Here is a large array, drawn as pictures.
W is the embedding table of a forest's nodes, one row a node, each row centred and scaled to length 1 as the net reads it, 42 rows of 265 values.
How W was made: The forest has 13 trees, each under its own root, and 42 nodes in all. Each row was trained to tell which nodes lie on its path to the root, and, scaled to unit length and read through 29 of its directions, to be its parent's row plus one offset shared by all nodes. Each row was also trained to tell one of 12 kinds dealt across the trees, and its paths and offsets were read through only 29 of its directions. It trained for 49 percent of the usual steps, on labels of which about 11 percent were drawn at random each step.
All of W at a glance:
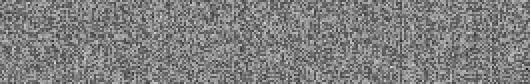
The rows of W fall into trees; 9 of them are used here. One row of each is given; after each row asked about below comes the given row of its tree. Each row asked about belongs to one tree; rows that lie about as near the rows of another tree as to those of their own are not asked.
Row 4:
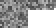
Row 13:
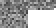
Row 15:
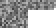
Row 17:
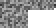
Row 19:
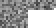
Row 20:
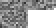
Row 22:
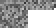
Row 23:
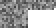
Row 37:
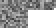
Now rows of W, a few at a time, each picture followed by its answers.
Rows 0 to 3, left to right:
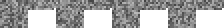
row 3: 19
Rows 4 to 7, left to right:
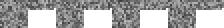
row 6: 23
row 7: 15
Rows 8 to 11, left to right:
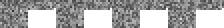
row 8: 23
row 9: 23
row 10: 23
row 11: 19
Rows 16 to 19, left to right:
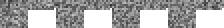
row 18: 17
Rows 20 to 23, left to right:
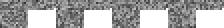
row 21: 15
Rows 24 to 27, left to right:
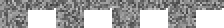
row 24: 37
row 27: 13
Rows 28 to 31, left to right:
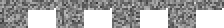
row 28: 19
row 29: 37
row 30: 20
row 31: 19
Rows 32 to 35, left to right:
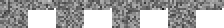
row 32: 4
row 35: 20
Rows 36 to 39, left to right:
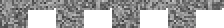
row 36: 15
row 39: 37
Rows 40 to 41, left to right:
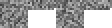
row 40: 17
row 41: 13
